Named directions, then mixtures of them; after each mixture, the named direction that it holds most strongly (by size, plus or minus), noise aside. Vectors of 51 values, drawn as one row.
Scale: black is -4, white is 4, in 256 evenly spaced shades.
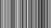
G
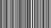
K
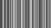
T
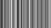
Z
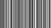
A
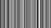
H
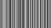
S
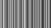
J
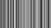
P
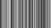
G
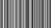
J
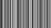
T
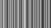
J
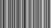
J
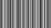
S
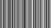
J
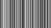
S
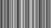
T
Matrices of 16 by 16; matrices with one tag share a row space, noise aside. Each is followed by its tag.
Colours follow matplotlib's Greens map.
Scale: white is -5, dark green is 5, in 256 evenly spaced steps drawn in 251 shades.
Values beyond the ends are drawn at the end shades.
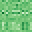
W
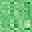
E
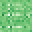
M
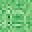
M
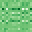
W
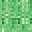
W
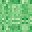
W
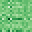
M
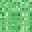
W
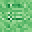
M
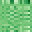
E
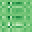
M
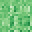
E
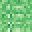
M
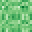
W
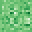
E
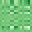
E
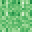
W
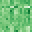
E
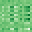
E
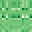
W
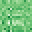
M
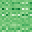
W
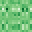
W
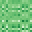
W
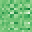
E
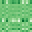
W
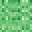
W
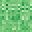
W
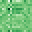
M
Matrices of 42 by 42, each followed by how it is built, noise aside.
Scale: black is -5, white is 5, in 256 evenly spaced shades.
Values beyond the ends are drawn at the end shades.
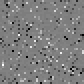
sparse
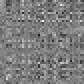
low rank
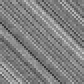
Toeplitz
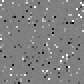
sparse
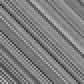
Toeplitz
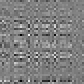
low rank
